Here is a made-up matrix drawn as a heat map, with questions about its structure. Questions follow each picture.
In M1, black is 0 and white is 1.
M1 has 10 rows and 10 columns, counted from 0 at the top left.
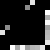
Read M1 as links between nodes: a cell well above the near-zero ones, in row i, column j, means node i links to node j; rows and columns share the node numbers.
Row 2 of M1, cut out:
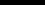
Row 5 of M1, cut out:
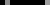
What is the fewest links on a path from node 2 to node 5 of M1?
2
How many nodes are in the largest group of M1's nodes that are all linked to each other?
2
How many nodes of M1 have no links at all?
0
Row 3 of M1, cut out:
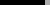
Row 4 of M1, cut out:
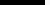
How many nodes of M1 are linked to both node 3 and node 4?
1
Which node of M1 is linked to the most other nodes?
node 9
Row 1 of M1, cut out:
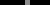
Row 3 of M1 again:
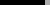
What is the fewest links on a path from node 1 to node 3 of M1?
3
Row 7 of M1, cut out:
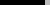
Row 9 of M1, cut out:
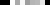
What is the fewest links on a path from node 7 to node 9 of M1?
1
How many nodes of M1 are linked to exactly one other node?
7
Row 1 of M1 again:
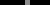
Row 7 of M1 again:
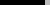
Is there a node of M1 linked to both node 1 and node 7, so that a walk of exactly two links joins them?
no
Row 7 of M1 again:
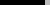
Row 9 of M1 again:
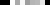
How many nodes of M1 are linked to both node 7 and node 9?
0
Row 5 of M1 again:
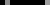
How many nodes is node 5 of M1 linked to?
2
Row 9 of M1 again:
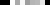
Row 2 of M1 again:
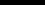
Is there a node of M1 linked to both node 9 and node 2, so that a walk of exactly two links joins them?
no
